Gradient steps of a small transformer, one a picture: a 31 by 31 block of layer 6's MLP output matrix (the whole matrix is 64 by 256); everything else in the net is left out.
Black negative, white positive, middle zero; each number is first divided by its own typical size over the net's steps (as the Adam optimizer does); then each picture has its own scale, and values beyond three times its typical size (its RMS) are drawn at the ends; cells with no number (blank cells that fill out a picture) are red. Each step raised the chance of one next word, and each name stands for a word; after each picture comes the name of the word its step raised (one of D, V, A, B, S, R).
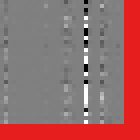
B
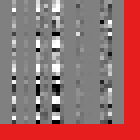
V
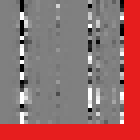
B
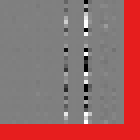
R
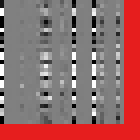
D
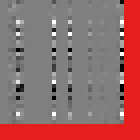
R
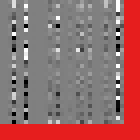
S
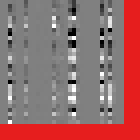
B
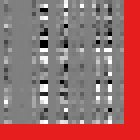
B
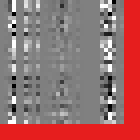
V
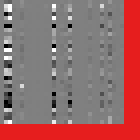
S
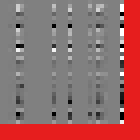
S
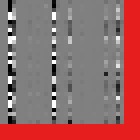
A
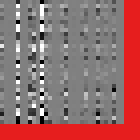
D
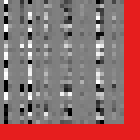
D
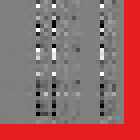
S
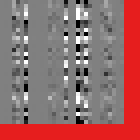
A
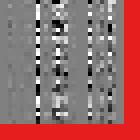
A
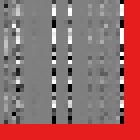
A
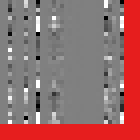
B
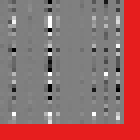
R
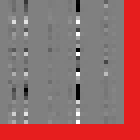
R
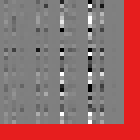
R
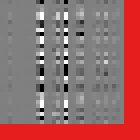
A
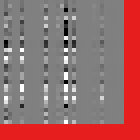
B
